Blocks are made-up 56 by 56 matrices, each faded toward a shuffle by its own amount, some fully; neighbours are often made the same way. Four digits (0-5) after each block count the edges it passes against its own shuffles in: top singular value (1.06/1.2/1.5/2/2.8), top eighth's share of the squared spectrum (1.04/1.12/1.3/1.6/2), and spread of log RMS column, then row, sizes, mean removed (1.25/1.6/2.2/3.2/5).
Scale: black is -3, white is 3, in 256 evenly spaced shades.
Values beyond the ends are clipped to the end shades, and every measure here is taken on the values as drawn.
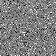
2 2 0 1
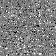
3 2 0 1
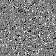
2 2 0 0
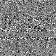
1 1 0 3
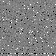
3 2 0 1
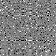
4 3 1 2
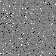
2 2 0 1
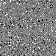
1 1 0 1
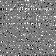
3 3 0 2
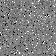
0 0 0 0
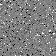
1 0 0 0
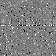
3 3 0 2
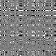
5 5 3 3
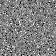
0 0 0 0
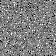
0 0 0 0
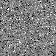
0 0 0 0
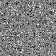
0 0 0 0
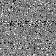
2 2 0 2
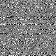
1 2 0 3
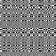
5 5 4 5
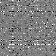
4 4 1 2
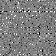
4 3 0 2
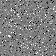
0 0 0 0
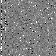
3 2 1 0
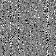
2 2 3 0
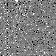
1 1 1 0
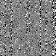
2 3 3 0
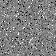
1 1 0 0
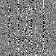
2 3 3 0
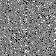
1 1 1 0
